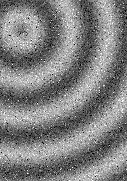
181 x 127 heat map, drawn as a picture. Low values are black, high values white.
The histogram is bell-shaped. Neither half mirrors the other. Rings spread out from the top left. No single row or column stands out from its neighbours. No overall slope runs across the table. On average the colour sits 50% of the way up the scale. No seam splits the table.
